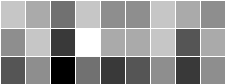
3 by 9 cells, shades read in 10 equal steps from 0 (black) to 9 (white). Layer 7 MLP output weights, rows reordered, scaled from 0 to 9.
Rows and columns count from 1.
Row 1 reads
7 6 4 7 5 5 7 6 5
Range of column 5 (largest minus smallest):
4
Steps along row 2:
up down up down same up down up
